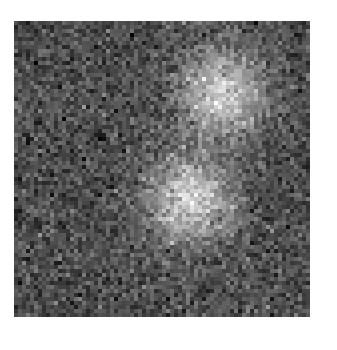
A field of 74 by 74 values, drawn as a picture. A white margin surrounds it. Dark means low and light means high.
Mirror symmetry: none. Bumps: two. Odd rows or columns: none. Ninth with the highest average: centre.
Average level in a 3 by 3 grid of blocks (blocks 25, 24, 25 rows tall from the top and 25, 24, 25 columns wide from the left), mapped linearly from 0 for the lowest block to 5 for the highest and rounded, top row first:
024
052
021
